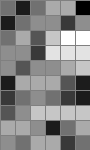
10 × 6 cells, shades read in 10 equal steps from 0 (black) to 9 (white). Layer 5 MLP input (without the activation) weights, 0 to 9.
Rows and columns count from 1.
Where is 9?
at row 3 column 5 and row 3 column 6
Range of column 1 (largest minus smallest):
5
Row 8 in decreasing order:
7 7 7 7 5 3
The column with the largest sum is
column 4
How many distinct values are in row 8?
3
